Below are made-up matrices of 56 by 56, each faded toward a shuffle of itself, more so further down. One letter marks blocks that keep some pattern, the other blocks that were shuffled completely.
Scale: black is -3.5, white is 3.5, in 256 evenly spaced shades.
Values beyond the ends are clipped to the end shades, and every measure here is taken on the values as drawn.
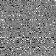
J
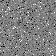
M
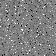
M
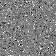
M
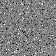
M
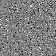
M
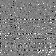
J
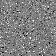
M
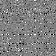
J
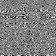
J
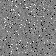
M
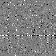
J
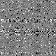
J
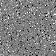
M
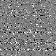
J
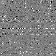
J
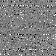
J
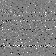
J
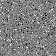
M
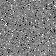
M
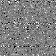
J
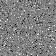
M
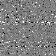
J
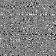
J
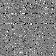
J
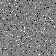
M
